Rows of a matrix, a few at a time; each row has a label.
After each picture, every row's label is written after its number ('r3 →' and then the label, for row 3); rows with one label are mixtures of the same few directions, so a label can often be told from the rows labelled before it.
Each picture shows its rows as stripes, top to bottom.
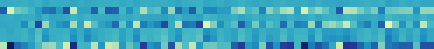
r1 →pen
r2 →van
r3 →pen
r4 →pen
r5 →pen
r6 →pen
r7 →van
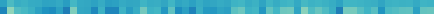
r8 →van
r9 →van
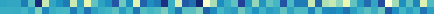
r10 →pen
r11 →pen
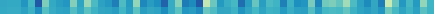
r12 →pen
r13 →pen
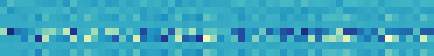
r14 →van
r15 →van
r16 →pen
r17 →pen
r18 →van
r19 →pen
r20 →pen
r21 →pen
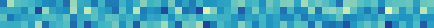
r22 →van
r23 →pen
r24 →van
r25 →pen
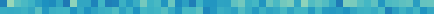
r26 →van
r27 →pen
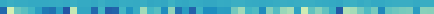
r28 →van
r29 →van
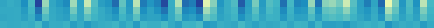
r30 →pen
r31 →pen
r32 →pen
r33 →pen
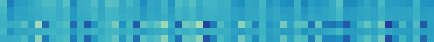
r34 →van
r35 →van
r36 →van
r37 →pen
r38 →van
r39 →pen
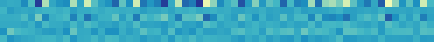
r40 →pen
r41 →van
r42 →pen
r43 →pen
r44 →van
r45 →van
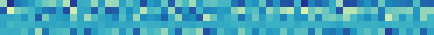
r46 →van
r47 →van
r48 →pen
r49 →van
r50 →pen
